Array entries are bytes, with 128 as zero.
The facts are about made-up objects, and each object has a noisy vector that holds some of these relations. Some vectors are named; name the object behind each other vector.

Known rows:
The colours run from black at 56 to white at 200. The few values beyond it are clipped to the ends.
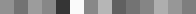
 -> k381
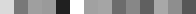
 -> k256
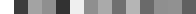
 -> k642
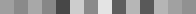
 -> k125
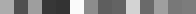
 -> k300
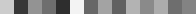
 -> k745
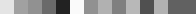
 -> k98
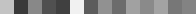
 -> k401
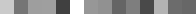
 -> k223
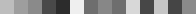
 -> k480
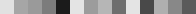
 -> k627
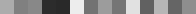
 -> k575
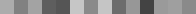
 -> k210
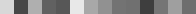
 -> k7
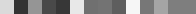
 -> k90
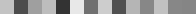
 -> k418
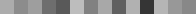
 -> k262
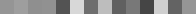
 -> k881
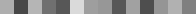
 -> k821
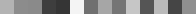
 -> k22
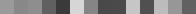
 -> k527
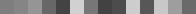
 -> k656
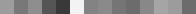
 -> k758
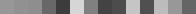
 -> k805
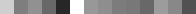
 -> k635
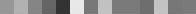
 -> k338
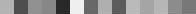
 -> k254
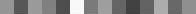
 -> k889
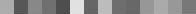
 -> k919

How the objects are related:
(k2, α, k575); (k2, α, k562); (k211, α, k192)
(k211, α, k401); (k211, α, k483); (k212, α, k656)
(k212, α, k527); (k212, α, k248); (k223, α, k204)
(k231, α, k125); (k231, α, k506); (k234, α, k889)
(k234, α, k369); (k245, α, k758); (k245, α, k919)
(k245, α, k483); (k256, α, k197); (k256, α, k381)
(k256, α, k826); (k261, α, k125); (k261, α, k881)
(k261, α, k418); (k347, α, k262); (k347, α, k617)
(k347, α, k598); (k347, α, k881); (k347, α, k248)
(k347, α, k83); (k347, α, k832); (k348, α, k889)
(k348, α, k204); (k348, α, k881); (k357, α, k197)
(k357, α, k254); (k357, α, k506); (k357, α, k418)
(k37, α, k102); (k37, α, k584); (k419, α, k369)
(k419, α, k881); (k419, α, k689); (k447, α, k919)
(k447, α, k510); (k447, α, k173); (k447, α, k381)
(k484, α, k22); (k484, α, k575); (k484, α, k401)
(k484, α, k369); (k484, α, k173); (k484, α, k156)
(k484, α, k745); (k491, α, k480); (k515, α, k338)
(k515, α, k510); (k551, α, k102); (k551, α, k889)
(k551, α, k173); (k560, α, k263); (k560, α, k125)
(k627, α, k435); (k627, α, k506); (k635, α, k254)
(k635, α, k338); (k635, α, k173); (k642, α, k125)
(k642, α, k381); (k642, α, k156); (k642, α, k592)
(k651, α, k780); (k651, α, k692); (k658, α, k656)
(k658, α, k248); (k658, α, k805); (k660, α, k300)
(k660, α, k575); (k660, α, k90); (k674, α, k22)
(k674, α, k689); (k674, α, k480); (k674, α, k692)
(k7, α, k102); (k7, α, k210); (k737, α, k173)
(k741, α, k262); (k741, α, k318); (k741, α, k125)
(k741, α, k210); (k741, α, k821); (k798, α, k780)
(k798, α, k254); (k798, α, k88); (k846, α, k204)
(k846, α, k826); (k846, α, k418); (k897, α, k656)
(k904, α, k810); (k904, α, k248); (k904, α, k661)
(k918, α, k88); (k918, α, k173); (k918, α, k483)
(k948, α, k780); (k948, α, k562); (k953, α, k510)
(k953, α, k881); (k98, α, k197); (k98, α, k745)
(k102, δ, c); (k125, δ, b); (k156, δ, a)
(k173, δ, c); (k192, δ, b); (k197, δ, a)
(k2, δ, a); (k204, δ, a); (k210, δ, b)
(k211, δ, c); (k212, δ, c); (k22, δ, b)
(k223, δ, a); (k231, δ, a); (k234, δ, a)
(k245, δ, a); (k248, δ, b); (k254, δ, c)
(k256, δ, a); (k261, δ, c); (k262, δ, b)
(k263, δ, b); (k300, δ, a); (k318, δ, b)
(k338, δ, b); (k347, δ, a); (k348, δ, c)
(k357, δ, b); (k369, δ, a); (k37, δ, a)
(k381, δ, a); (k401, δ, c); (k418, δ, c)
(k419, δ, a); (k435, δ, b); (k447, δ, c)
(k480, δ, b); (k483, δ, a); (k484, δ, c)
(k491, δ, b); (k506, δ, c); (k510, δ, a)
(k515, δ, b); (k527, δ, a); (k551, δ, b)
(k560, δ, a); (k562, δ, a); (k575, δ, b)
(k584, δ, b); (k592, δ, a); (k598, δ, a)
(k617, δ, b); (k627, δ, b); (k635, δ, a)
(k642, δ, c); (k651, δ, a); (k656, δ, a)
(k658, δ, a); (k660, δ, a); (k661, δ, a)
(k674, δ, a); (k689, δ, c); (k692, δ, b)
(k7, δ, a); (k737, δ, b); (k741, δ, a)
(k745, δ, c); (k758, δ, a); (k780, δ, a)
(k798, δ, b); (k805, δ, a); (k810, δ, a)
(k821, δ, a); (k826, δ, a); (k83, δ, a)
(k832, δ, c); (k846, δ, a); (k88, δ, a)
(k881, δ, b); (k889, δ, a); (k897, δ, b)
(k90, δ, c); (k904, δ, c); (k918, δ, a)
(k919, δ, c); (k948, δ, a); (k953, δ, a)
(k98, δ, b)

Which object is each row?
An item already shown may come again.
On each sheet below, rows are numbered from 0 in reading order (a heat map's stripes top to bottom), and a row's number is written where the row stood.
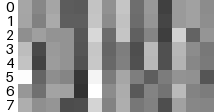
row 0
k210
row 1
k210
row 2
k881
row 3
k832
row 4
k832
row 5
k447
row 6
k826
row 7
k584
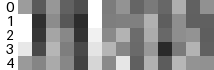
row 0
k369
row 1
k484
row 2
k642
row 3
k741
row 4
k125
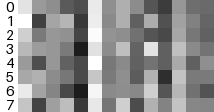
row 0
k551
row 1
k261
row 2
k953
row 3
k435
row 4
k369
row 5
k617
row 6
k798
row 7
k418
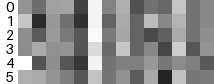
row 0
k204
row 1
k745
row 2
k889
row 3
k881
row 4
k211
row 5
k617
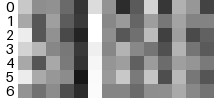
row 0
k658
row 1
k156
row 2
k674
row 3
k515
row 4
k592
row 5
k357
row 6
k88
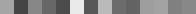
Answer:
k173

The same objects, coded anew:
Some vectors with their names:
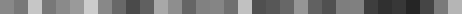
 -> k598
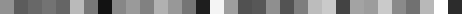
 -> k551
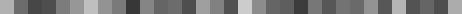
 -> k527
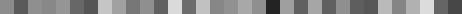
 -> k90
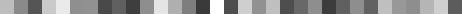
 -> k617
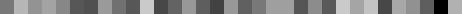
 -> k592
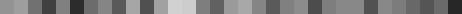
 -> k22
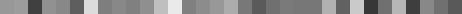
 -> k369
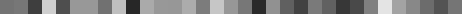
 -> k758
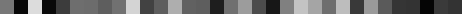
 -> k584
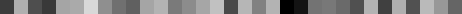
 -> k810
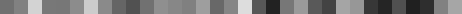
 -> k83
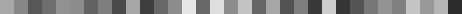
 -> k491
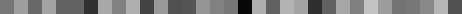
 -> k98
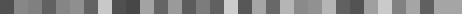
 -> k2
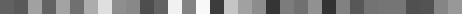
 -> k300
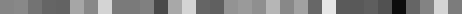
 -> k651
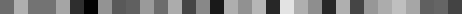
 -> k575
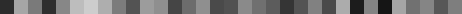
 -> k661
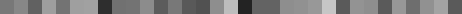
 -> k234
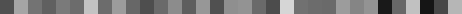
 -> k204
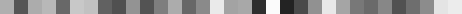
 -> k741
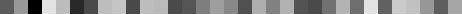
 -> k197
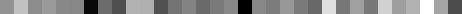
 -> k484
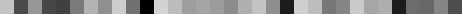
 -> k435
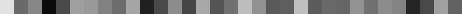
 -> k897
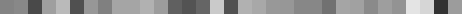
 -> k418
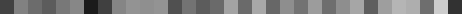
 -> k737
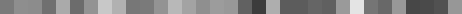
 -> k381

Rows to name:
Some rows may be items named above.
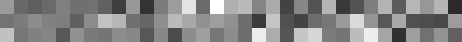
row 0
k491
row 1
k381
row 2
k627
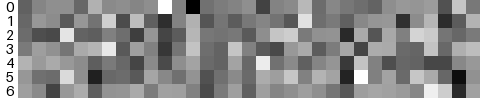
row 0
k635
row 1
k204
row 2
k263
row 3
k223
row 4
k262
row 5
k125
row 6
k418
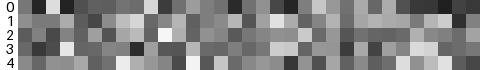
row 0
k584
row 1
k506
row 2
k88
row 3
k263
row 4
k90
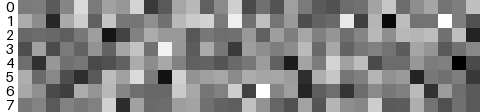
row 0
k826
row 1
k689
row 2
k737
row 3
k88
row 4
k102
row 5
k435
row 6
k248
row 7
k889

